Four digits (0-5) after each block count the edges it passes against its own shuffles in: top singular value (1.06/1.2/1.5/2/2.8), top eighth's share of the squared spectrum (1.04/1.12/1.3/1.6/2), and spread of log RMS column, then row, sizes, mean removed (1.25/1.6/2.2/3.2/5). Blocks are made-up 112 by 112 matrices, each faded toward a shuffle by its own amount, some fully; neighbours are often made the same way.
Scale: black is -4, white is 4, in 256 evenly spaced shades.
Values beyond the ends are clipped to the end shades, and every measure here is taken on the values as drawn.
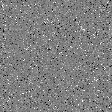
3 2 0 0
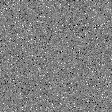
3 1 0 0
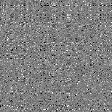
4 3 2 3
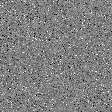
2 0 0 0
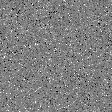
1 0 0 0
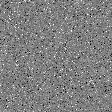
0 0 0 0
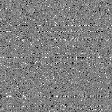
4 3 1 3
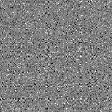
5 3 2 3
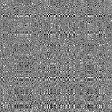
5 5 3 4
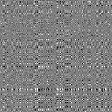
5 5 4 4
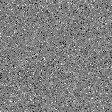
3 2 0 0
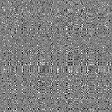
5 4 3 3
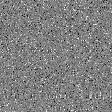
3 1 0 0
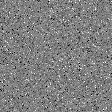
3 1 0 0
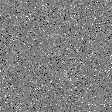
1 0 0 0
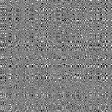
5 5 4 4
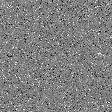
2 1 0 0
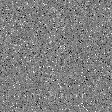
3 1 0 0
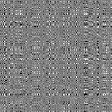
5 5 4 4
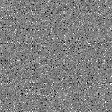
4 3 1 2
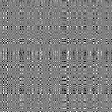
5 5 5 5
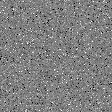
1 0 0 0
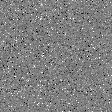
0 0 0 1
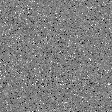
0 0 0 1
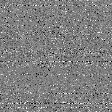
2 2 0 3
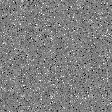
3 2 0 0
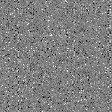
4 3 2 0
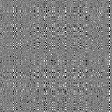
5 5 4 3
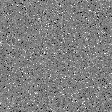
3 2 0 0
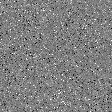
0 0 0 0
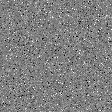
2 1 0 0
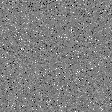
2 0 0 0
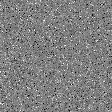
2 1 0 0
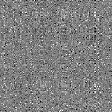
4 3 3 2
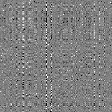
5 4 3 2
